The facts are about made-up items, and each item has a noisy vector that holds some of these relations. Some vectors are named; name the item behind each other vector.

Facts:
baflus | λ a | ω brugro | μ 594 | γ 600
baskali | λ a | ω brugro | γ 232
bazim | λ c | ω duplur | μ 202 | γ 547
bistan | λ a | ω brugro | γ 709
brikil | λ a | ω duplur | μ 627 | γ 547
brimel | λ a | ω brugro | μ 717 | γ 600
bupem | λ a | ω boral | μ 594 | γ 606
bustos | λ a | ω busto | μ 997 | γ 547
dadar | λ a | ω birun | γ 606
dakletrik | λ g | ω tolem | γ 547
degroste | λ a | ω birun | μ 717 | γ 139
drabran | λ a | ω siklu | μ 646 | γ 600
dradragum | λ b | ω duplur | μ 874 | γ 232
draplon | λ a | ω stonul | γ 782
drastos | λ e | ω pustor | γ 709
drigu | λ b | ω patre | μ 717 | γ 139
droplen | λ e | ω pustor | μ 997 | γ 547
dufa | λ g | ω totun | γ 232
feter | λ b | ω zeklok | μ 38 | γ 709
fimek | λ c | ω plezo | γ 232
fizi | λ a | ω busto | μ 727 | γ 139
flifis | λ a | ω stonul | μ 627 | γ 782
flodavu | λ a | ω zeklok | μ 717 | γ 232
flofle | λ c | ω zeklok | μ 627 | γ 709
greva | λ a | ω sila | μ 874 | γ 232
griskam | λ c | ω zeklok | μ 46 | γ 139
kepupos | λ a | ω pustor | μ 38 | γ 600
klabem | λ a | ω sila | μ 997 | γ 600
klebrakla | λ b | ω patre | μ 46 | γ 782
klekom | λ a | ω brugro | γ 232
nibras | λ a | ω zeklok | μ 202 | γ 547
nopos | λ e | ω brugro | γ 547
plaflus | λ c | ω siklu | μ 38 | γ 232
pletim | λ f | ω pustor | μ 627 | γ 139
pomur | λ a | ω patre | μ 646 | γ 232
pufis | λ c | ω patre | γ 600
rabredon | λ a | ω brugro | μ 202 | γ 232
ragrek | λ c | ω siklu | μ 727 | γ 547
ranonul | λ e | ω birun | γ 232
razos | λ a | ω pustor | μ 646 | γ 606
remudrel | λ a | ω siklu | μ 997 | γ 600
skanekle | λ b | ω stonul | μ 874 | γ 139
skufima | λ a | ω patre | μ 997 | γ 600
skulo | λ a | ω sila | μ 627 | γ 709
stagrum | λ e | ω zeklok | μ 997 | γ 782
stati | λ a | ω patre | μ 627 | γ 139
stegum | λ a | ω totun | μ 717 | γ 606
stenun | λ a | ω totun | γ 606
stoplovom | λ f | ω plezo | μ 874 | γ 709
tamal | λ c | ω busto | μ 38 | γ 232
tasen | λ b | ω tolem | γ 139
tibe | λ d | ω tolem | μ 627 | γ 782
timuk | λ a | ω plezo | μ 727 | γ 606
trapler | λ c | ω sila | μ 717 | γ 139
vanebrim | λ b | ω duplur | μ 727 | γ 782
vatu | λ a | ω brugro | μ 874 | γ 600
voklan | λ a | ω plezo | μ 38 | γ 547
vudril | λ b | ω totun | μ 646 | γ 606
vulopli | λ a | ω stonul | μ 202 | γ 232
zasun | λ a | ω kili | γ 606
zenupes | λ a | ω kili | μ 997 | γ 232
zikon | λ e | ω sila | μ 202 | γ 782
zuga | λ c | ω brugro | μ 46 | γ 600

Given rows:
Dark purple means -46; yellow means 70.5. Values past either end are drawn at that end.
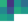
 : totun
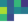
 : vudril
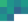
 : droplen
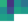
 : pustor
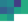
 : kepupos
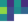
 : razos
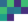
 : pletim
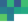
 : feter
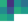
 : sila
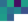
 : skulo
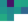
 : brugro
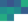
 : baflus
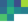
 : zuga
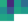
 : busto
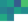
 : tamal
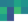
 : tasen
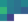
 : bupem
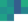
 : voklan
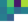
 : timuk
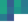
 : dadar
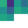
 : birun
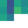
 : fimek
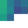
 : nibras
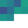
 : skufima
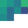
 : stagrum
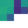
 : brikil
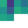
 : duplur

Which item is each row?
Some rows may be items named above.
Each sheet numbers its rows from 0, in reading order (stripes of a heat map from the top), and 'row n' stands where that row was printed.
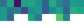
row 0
skulo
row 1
voklan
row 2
dradragum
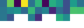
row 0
fizi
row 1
stati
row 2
pufis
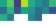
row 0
ragrek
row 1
stagrum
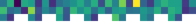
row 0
stati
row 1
razos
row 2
skanekle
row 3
trapler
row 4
vanebrim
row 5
bistan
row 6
brikil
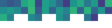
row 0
baflus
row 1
draplon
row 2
bistan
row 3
degroste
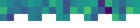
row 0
bupem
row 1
zenupes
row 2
greva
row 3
flifis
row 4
stoplovom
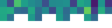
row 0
nopos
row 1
vulopli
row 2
flodavu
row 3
pomur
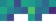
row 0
stegum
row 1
zikon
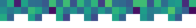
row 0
flofle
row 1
rabredon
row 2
drigu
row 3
griskam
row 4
rabredon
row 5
dakletrik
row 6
flifis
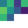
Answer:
tibe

